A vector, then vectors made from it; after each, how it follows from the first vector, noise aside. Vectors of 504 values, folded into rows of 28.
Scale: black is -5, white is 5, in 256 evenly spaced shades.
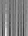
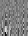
sign-scrambled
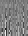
sign-scrambled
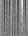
reversed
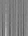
shrunk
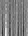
copied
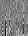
sign-scrambled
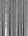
copied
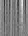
reversed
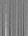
shrunk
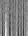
copied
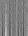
shrunk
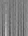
shrunk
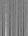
shrunk
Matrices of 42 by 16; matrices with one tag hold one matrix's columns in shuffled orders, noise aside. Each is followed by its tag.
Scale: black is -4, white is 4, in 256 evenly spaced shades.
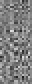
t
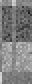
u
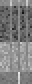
u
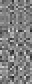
t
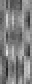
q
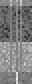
u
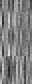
q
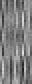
q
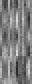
q
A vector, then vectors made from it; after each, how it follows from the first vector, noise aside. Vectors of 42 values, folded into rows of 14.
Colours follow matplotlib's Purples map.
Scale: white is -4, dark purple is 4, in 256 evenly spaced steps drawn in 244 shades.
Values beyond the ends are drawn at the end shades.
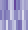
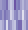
copied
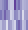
copied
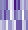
scaled up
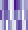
scaled up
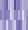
copied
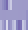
partly zeroed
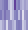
copied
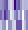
scaled up
